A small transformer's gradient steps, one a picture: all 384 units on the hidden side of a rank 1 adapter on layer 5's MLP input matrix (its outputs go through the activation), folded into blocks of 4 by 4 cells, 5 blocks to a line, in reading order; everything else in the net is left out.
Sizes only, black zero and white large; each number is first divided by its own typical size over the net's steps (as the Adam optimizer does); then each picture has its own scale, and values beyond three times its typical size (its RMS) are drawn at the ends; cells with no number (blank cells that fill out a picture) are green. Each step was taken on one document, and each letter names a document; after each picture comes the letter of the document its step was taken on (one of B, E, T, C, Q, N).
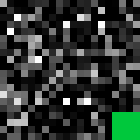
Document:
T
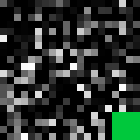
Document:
T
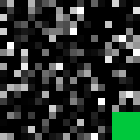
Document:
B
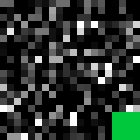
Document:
T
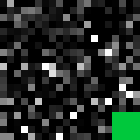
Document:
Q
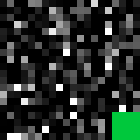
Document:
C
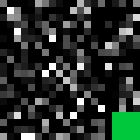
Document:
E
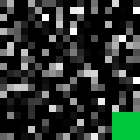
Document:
B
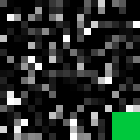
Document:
T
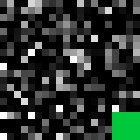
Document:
B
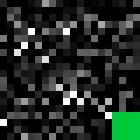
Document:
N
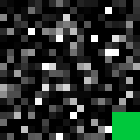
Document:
Q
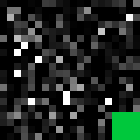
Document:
N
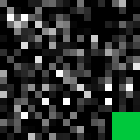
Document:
E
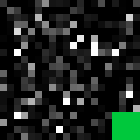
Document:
N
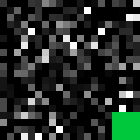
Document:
N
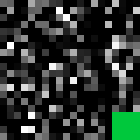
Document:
B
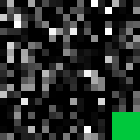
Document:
C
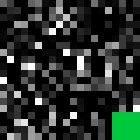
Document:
C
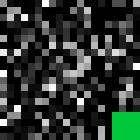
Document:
E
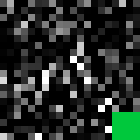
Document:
Q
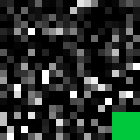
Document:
Q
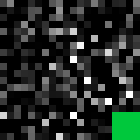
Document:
Q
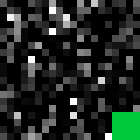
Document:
C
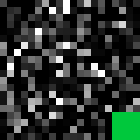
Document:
T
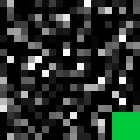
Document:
C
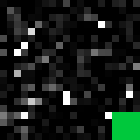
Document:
N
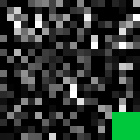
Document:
E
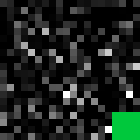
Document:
Q
